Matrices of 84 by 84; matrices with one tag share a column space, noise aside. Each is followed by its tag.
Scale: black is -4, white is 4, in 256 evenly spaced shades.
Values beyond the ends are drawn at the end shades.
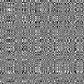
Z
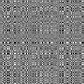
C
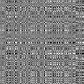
C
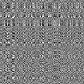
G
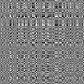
G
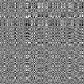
G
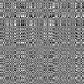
G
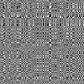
G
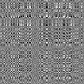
G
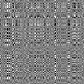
G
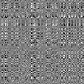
G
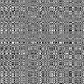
C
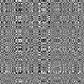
Z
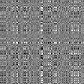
C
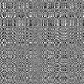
G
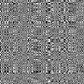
Z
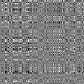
Z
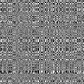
Z
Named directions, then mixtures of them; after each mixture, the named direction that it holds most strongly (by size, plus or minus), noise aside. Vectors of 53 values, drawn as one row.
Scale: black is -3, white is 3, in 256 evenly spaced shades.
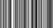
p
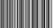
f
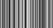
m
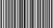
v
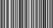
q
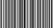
v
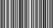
q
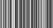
p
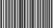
v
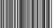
f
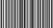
v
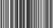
m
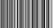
f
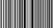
v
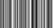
p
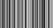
m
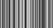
m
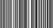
p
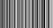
f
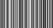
q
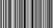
p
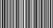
v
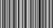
m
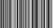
f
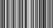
q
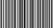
v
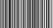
q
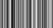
p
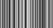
m
